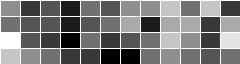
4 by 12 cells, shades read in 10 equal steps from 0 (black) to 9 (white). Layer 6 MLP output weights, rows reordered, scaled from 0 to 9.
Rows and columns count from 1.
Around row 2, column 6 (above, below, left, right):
3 2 3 6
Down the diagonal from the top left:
5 3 2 2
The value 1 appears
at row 1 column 4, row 2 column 4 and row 2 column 8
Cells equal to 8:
1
